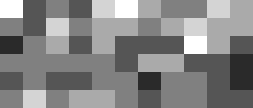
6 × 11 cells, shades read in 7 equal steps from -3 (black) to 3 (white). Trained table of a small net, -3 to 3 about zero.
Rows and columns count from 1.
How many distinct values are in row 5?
3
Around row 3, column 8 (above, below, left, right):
1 1 -1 3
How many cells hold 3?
3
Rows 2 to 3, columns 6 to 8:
1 0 1 / -1 -1 -1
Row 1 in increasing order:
-1 -1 0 0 0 1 1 2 2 3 3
